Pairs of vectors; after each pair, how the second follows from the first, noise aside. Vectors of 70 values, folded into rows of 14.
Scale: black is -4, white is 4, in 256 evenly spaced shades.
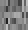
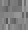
shrunk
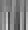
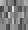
shuffled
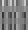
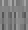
shrunk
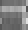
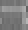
shrunk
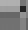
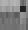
copied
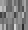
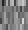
shuffled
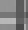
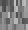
shuffled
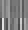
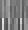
copied
